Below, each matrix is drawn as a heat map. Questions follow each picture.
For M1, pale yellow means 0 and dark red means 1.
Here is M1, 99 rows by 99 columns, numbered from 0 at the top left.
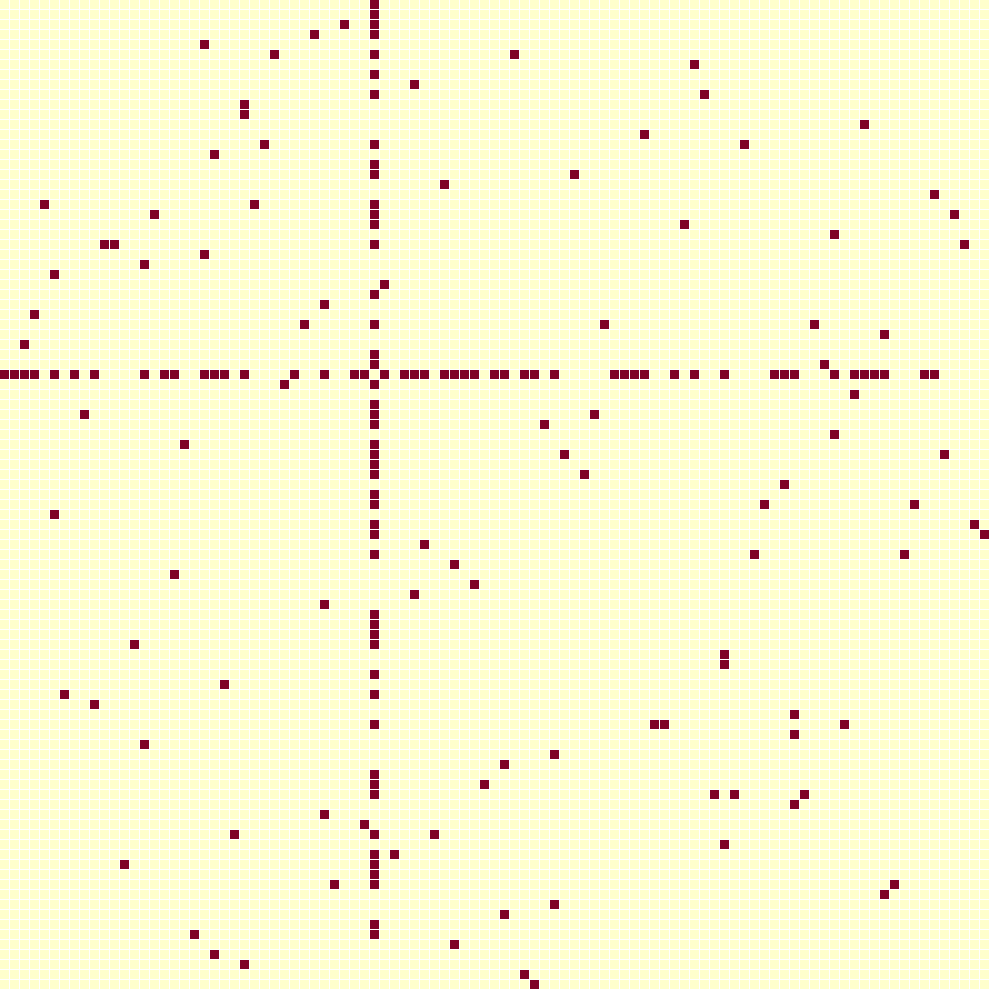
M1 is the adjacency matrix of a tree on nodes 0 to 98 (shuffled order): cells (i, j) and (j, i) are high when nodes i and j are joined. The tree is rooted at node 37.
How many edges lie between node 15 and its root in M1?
2
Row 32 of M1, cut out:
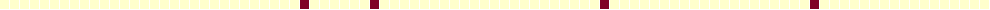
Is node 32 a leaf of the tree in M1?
no
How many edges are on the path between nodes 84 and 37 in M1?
2
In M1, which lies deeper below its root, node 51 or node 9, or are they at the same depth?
node 51
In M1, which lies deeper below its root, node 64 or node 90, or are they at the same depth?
node 90
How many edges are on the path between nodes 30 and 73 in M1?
4
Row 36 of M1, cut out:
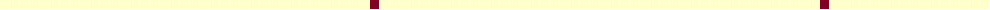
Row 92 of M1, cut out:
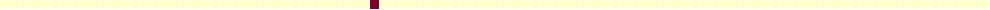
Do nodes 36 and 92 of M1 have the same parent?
yes
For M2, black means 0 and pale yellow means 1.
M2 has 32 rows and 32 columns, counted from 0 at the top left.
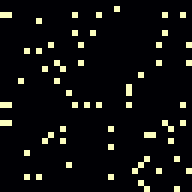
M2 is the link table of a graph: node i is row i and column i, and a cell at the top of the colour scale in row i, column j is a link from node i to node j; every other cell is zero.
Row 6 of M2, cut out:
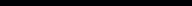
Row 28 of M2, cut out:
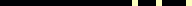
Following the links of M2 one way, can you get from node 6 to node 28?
no
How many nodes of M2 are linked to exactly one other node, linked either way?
1
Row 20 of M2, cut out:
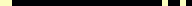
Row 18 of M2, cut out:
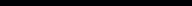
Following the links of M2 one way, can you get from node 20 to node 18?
yes
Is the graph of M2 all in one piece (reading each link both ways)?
yes
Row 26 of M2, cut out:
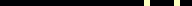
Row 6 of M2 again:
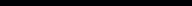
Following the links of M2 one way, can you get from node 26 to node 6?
yes
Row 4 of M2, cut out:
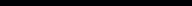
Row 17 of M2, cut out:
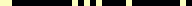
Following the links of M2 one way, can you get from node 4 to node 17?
no
